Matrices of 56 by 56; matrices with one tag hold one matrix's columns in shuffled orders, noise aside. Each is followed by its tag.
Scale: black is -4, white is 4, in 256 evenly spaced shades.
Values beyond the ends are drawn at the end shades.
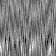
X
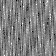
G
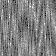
G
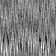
X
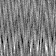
X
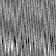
X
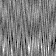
X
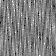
G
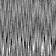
X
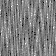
G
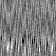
X
